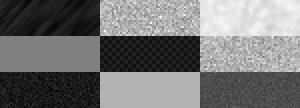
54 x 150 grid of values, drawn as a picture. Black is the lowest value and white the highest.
The table splits into 3 rows of 3 panels. Panel 1,1: very low, slanting up to the right, faint in contrast. Panel 1,2: high, fine-grained. Panel 1,3: very high, blotchy, faint in contrast. Panel 2,1: middling, flat. Panel 2,2: very low, checkered, faint in contrast. Panel 2,3: high, fine-grained. Panel 3,1: very low, fine-grained, faint in contrast. Panel 3,2: high, flat. Panel 3,3: low, fine-grained, faint in contrast.
